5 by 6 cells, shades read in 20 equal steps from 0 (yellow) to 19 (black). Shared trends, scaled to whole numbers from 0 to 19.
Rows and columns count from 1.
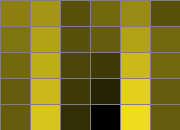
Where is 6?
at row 1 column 2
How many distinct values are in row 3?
5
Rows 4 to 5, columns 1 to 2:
11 3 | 11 2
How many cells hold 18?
0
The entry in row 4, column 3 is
14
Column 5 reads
7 5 3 1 0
